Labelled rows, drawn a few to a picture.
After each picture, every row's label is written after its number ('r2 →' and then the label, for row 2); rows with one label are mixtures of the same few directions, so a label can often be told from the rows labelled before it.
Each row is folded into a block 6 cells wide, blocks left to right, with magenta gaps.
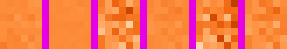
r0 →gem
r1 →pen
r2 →pen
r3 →pen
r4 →gem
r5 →pen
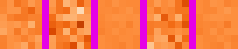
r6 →pen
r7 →pen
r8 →pen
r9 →gem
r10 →pen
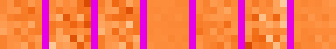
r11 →pen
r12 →gem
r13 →pen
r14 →gem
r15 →pen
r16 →gem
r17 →gem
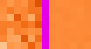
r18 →gem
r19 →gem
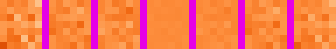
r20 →gem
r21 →pen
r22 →pen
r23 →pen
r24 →pen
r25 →pen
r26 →gem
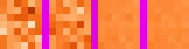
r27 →pen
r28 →pen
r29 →gem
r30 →gem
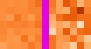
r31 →gem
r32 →pen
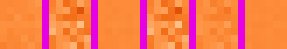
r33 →gem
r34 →pen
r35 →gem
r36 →pen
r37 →pen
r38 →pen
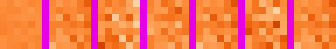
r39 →pen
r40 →gem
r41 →gem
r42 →pen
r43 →gem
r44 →pen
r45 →gem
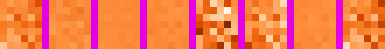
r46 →gem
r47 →pen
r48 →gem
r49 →pen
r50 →pen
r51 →gem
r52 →gem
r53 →gem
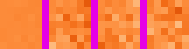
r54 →gem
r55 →gem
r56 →gem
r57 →pen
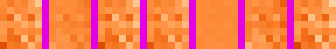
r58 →gem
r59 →gem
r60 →gem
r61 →gem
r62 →pen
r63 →gem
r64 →gem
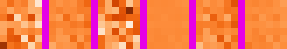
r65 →gem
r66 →gem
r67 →pen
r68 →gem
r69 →gem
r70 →gem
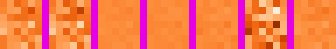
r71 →pen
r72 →pen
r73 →pen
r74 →pen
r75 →pen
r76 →pen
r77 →pen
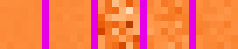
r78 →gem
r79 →gem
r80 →pen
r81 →pen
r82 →pen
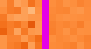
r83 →pen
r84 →pen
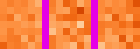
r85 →gem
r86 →pen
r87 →gem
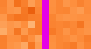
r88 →pen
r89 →pen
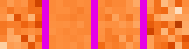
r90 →gem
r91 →pen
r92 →gem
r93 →pen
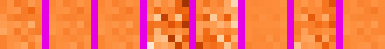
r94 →pen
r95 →pen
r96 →pen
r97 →gem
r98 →gem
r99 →gem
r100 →gem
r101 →pen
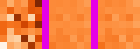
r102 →gem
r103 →gem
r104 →gem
